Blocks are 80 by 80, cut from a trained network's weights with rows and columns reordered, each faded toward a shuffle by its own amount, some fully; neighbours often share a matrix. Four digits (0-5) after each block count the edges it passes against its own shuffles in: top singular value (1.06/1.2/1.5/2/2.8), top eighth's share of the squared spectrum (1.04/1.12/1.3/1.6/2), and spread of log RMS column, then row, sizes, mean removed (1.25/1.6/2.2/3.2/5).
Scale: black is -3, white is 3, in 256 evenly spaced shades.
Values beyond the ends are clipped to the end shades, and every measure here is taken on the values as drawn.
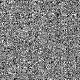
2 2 0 2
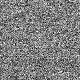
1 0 0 0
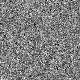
0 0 0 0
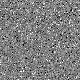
0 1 0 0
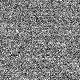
1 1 0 0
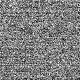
2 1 0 0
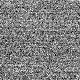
2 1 0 0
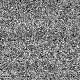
1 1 0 0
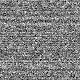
3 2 1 0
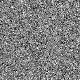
1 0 0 0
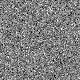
0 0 0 0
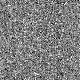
1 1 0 1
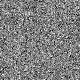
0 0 0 0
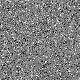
1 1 0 0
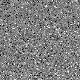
2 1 0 1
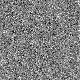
1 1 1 0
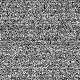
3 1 0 0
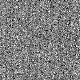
1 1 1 1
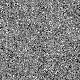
1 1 0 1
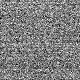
2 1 0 0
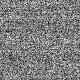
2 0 0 0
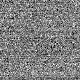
2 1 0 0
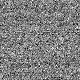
1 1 0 0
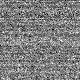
3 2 1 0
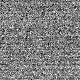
2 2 0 0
